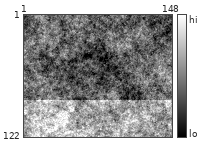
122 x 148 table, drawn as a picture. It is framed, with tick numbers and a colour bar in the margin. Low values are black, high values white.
The ninth with the lowest average is the centre. The field is mottled with small blotches. Overall the values sit about 50% of the way up the scale. The ninth with the highest average is the bottom left. No regular stripes run through it. The bottom part is higher, past a seam about 70% of the way down.
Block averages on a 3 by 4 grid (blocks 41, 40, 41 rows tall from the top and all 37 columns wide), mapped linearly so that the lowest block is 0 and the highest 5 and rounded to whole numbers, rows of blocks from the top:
2 1 1 1 | 1 0 0 2 | 5 4 4 4
